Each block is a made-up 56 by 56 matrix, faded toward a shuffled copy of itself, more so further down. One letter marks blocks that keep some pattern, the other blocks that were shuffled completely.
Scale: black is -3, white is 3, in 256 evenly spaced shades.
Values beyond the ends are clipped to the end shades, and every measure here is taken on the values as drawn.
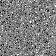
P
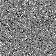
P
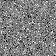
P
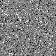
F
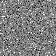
P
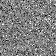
P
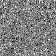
P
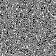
F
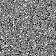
F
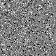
F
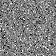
F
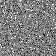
P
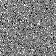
F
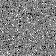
F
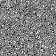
F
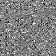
F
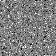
F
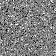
P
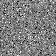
P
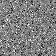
P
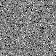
P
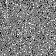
P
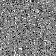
F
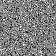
P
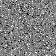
F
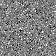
P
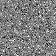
F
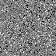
F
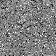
F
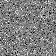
P
